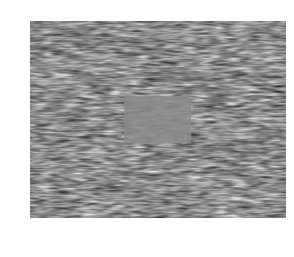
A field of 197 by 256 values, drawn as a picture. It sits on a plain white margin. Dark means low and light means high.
In the centre lies a patch that is calmer than the rest. The grain runs across in streaks. Neither half mirrors the other. No overall slope runs across the table. The histogram is bell-shaped. The centre is the smoothest part.
